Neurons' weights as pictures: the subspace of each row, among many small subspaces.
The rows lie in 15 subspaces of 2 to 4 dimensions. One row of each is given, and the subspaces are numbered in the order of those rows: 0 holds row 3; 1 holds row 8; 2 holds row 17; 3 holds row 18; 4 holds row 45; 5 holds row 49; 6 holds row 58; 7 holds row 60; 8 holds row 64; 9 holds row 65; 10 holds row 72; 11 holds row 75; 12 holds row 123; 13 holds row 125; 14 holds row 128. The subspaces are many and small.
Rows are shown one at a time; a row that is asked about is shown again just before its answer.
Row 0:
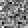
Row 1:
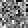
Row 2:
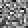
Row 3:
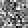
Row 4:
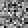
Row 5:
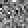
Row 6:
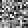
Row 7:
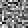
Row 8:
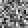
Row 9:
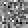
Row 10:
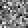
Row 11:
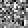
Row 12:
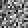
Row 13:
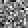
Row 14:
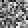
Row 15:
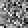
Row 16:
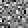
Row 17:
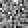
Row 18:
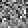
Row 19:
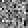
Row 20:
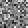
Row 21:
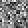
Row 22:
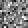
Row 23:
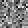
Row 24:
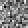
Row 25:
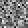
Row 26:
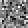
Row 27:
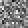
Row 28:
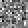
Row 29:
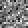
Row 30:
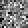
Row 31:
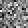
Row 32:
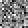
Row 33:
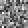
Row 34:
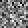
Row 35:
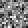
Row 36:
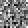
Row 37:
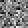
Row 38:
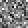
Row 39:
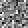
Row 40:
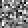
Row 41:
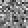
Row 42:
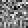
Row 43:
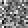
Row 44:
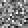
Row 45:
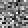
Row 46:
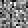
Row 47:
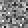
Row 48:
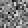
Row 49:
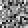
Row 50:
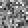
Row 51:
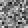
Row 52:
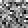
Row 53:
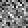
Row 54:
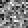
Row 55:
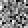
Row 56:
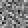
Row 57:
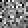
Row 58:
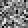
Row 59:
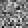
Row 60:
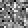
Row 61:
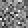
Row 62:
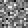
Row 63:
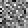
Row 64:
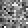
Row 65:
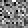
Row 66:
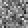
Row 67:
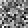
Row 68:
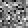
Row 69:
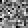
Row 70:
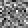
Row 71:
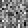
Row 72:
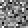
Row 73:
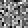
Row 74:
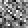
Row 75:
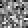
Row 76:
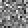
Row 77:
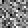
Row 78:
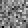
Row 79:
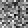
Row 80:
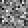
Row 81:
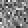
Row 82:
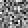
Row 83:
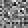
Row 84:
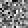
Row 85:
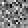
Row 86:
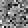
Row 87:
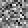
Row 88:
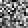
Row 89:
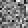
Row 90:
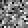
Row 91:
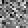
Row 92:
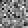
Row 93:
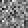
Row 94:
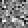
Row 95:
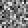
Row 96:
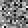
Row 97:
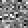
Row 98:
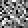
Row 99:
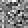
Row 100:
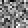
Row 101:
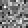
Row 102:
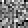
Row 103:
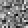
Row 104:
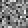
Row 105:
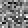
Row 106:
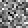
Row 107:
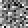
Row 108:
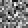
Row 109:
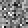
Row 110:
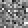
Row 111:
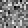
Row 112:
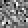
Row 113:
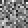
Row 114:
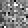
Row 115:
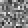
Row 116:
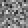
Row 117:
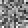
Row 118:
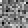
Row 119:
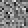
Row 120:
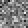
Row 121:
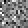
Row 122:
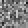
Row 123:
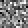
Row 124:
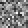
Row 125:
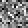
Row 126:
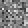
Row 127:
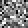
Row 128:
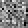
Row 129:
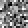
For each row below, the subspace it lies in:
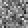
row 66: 6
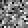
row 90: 9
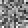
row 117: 10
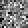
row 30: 7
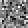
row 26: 7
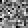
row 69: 1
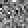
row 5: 2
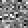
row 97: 12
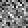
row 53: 13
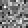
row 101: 5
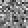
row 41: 11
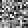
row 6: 12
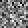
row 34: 13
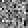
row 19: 14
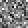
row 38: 13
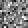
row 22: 1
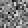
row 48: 13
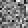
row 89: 5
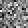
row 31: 1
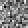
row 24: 5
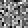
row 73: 12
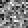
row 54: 11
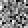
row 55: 5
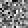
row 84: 2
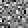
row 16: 3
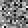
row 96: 8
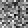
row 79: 6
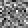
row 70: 6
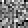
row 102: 10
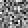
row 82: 12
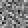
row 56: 4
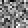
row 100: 10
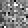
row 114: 7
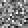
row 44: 2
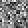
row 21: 3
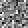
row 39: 6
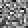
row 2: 4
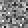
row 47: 8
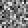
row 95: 5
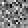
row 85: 2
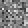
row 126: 14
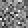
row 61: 12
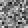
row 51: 10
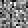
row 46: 12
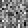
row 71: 14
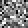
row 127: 6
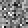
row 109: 8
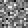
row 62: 11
